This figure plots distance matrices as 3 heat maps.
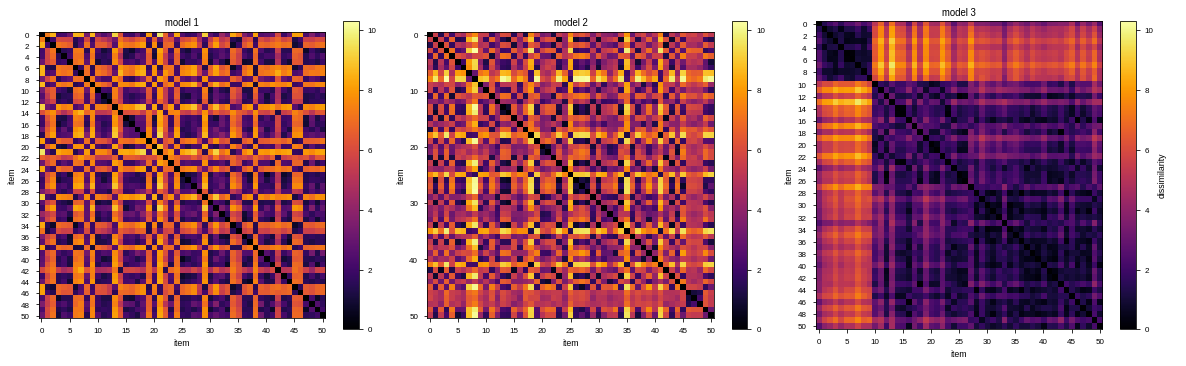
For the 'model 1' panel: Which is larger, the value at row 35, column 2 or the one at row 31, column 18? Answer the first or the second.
the second
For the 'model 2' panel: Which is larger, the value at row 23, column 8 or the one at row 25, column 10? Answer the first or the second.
the first
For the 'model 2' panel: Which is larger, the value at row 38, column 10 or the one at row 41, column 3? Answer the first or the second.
the second
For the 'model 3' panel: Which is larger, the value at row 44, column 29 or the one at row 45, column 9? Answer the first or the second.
the second
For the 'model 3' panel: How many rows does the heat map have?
51
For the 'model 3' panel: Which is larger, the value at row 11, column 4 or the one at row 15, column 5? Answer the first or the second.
the first
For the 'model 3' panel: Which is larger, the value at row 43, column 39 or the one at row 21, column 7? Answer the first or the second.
the second
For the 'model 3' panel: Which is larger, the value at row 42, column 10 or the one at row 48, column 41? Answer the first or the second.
the first
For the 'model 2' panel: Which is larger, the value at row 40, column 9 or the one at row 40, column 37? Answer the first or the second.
the second
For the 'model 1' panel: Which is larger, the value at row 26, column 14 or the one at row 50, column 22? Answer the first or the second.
the second
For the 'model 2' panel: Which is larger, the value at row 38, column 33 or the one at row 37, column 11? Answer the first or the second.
the second
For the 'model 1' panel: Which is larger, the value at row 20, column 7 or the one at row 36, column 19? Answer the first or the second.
the first
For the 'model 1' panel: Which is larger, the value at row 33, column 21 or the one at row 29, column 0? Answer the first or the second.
the second
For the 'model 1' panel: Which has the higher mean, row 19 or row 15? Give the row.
19
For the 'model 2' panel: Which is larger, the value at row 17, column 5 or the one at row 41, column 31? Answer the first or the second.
the second
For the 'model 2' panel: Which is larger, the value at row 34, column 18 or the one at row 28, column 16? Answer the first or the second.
the first
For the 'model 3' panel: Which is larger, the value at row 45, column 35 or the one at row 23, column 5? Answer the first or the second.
the second
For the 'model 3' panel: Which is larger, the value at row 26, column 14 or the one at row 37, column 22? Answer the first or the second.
the second
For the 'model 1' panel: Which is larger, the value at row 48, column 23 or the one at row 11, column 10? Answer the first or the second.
the first
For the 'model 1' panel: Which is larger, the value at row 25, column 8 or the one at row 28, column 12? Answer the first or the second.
the first
